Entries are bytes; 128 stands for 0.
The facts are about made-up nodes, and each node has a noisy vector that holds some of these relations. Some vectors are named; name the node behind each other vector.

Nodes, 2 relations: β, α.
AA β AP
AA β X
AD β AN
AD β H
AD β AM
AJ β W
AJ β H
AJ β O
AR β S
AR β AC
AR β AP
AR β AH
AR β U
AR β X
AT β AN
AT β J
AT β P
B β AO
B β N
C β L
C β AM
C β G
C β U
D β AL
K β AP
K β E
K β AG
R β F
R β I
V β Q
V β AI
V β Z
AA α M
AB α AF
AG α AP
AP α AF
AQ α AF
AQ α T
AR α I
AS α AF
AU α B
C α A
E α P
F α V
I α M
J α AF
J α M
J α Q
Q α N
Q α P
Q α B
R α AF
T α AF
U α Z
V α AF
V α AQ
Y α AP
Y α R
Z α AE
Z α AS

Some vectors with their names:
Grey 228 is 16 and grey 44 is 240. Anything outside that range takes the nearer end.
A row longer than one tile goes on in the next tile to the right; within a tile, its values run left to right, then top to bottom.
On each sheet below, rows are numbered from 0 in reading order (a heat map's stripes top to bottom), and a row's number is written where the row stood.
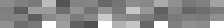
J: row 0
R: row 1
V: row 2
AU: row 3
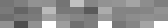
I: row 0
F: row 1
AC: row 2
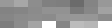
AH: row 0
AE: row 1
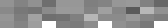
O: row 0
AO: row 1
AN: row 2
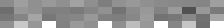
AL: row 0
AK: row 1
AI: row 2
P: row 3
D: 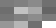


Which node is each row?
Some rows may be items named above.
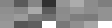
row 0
AD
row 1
X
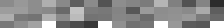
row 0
AP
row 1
C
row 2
J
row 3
AD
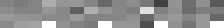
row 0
AS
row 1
AN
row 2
AT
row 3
H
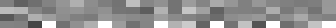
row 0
B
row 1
X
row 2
F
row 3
V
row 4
A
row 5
U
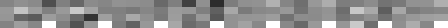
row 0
K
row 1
AA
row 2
AM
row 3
AJ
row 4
AF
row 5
M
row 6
D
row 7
AF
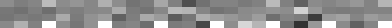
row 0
Q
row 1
AG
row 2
N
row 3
B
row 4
Z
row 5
AR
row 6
Y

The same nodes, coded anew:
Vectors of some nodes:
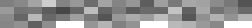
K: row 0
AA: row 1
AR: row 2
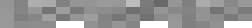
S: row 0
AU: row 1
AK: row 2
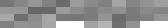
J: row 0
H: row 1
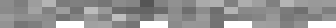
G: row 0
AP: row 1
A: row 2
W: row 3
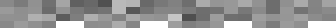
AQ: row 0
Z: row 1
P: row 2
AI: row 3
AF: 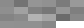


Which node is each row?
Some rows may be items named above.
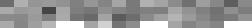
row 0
I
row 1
AJ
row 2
Y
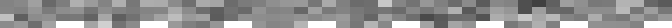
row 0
AN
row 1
AJ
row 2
AG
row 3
M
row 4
Q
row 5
B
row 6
V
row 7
U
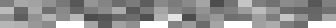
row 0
AR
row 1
B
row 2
AT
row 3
AP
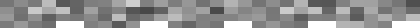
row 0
C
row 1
K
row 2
F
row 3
C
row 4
AR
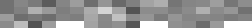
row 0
AD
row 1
R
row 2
AM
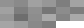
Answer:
X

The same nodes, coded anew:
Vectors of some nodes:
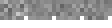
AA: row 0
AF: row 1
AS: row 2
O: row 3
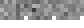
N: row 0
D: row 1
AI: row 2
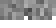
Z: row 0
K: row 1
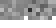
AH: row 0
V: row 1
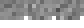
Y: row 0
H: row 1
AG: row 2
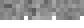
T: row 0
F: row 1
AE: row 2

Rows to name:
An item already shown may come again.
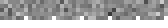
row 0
AA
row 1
H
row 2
AD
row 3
I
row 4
Q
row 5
AR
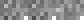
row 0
AJ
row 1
AJ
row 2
AM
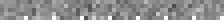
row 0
AN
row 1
F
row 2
P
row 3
R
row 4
U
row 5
X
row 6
AP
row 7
AM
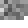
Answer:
C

